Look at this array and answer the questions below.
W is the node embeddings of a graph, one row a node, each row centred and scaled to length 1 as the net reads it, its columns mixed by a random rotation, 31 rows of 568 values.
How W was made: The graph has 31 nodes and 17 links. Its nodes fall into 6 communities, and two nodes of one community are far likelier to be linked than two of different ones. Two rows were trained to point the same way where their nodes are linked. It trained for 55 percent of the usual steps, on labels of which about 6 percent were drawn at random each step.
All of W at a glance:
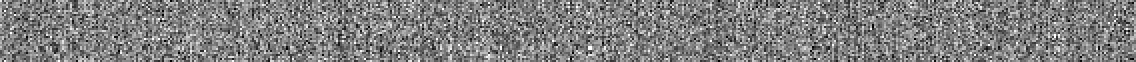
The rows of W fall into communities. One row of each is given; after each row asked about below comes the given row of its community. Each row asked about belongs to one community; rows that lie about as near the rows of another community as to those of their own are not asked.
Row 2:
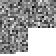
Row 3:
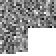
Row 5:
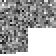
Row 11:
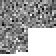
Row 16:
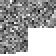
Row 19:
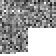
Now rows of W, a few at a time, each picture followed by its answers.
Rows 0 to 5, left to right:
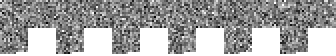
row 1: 3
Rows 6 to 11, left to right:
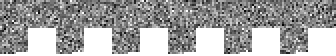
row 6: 16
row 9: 19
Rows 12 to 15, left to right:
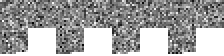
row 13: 2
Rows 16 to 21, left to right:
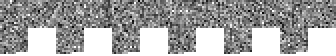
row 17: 11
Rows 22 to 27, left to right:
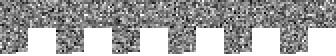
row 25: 11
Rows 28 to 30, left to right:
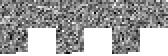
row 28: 5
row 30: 5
